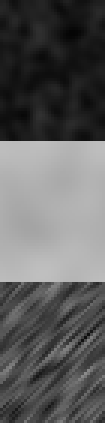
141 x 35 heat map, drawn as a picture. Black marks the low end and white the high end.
It is made of 3 by 1 panels. Panel 1,1: very low, blotchy, faint in contrast. Panel 2,1: high, smooth, faint in contrast. Panel 3,1: low, slanting up to the right.
